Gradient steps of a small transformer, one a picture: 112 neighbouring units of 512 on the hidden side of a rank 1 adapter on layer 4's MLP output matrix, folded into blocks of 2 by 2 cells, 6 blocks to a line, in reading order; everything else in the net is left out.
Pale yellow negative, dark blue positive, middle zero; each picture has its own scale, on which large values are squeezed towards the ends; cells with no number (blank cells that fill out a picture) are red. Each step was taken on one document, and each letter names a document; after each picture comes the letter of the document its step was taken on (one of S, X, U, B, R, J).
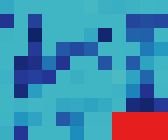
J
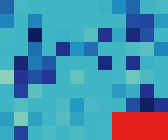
J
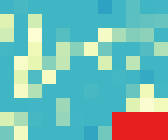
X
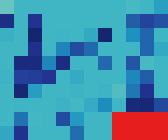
J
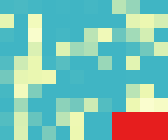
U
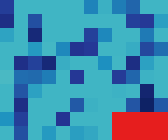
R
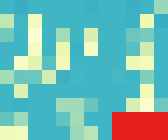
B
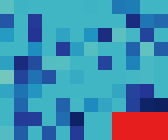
U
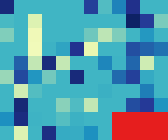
R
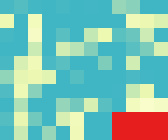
U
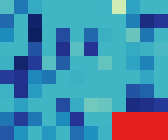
U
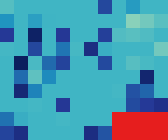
X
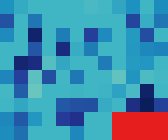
J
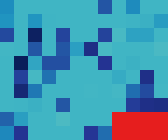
X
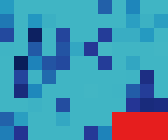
X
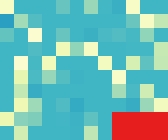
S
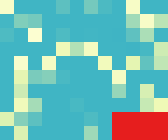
S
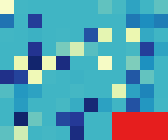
J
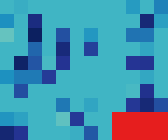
B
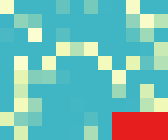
S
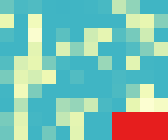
U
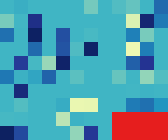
B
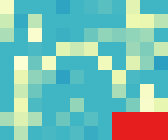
S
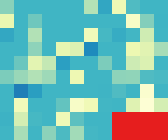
R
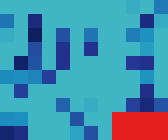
B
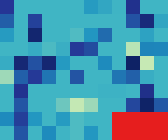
R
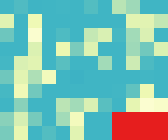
U
